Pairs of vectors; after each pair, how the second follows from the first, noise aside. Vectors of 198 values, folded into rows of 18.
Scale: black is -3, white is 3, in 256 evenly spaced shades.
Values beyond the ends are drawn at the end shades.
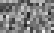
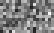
wrapped around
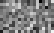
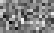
wrapped around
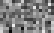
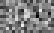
wrapped around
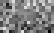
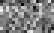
wrapped around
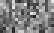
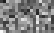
wrapped around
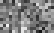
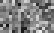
negated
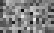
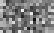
negated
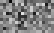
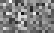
negated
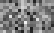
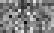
negated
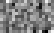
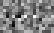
wrapped around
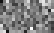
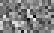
wrapped around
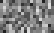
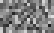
wrapped around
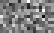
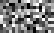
scaled up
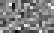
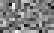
negated
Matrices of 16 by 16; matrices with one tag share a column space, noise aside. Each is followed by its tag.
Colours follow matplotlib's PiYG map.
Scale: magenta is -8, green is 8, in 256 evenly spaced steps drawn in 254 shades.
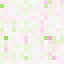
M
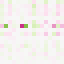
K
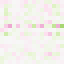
K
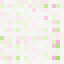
M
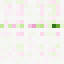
K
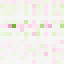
K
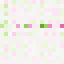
K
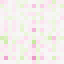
M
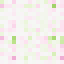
M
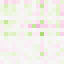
K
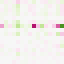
K
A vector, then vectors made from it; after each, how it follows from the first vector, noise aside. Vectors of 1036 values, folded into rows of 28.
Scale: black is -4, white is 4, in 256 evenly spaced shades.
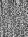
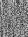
negated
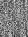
reversed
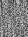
copied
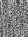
negated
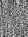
copied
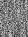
reversed
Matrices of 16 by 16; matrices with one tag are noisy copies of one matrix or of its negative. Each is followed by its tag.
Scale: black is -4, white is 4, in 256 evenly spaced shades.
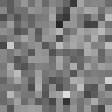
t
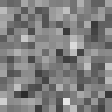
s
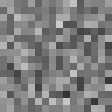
t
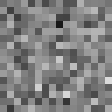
t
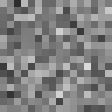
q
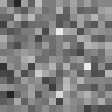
q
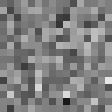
t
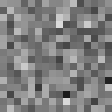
t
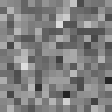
t
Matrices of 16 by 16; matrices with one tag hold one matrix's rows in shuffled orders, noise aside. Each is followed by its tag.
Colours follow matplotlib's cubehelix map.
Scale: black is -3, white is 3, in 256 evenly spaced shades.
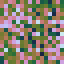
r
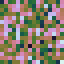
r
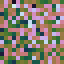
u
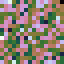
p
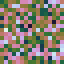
r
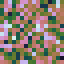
p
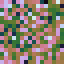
p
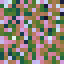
p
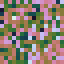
u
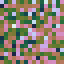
u
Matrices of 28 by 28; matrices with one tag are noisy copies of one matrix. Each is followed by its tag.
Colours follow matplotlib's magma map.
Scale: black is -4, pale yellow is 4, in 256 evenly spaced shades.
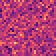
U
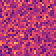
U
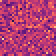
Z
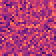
Z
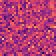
Z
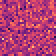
Z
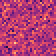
U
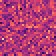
Z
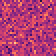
U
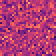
Z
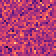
U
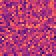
Z
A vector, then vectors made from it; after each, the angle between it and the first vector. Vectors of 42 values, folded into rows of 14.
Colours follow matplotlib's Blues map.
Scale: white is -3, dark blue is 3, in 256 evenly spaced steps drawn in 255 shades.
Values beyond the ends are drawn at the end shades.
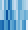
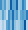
orthogonal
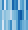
partly opposed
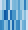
partly aligned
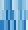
nearly parallel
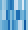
partly aligned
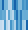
nearly opposite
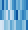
nearly opposite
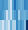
nearly opposite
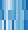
partly opposed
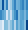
nearly opposite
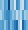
partly aligned
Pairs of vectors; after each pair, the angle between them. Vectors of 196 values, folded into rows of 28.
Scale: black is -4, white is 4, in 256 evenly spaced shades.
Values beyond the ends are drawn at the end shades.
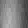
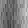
nearly opposite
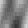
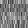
orthogonal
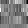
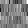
nearly opposite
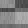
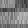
nearly parallel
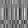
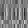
nearly opposite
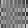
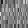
partly opposed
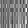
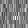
orthogonal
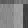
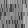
partly opposed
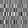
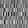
nearly opposite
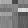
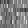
partly opposed
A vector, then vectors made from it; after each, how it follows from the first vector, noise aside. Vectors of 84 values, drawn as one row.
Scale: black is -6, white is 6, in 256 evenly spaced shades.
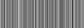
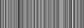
negated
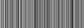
sign-scrambled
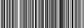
scaled up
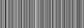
wrapped around
